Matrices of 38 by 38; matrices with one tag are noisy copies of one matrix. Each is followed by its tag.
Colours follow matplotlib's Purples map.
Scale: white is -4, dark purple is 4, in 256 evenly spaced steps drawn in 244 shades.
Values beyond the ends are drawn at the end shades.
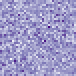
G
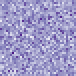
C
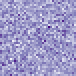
G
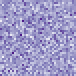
C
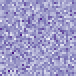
C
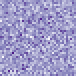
C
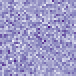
G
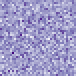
C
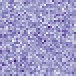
G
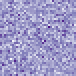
G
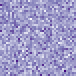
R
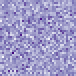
C
